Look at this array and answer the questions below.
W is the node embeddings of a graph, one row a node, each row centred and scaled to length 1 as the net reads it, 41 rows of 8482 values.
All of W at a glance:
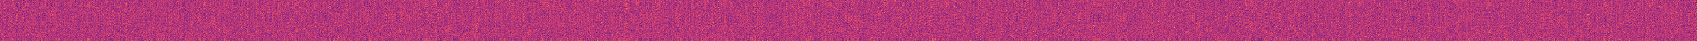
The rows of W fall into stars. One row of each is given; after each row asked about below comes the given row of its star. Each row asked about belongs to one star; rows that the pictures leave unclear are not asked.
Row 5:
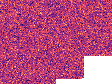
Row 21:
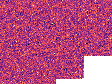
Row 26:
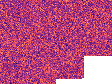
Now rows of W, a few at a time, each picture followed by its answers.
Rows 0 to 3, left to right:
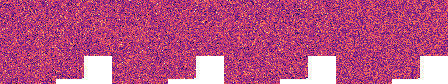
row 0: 26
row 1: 21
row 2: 26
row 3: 5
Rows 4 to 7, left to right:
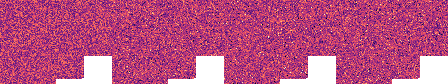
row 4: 26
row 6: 26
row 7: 21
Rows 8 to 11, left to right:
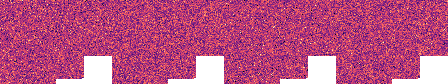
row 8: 26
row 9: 5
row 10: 21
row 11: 5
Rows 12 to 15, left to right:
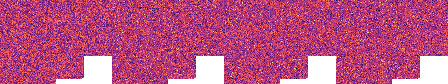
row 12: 26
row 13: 21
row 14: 21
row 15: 21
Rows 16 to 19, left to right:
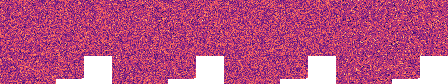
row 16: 26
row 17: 21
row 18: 21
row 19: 26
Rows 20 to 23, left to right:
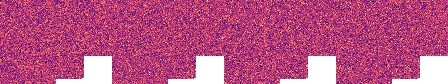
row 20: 21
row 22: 26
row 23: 5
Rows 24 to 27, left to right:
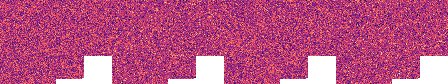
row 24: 21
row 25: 26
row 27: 5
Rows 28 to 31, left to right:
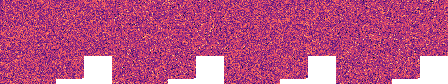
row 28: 21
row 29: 5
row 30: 5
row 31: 5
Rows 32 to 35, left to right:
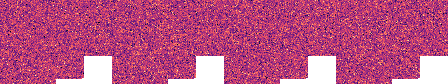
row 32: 26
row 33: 21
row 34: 5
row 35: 21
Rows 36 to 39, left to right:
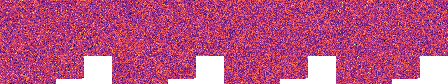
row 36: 26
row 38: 26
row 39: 26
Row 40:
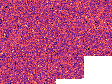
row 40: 26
